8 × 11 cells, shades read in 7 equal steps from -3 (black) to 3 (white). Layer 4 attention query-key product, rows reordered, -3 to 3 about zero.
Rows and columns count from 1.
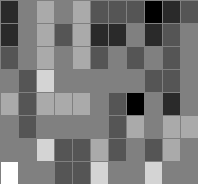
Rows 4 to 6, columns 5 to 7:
0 0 0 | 1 0 -1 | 0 0 -1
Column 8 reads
-1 0 -1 0 -3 1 0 0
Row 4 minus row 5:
-1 0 1 -1 -1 0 1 3 -1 1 0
